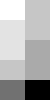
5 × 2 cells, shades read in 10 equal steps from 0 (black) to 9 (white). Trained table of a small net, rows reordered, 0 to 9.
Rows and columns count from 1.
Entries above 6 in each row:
2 2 1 1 0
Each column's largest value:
9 7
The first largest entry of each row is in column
1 1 1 1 1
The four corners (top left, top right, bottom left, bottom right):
9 7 4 0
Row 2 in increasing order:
7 8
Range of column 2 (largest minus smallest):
7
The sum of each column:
36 26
